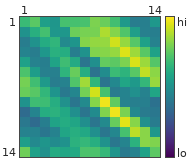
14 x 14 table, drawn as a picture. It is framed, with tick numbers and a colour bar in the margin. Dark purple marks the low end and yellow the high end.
Mirror symmetry: none. Average level on the scale: 60%. Ninth with the lowest average: bottom left.
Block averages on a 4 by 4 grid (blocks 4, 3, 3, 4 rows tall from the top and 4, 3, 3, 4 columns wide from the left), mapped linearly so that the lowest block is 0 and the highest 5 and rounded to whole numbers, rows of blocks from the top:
1252 | 1214 | 2040 | 0213
